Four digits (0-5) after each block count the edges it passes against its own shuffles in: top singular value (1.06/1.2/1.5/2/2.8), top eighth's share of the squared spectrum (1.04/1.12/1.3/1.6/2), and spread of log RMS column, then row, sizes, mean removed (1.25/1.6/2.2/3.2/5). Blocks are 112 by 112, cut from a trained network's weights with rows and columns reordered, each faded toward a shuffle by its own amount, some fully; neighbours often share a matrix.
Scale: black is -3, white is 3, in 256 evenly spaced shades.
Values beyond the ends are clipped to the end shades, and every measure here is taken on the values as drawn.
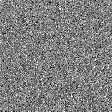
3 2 0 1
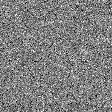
0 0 0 0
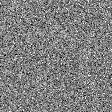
1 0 0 0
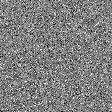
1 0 0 0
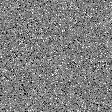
0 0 0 0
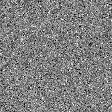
2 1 0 1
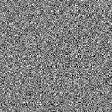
4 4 2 3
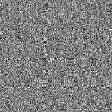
4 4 2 3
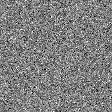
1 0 0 0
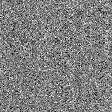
2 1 0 1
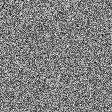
0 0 0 0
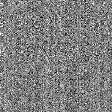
3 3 1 2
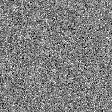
3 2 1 1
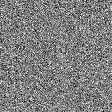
1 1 0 0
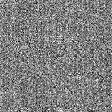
3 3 0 1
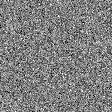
2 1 0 0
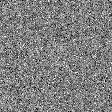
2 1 0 0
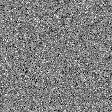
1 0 0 0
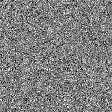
3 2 1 1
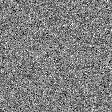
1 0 0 0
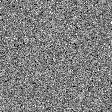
0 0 0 0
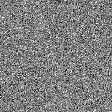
3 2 1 1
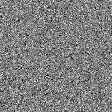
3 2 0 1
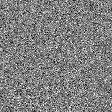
3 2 0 0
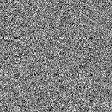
4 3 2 2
